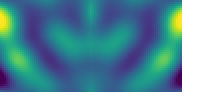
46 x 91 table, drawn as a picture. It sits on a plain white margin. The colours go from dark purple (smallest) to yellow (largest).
Mirror symmetry: left to right. Calmest part: bottom middle. Lone odd cells: none. Slope: none.
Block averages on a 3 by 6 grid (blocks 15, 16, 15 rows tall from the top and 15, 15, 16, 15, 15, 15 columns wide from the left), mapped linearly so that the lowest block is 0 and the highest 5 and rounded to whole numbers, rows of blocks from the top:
401104
503305
221122
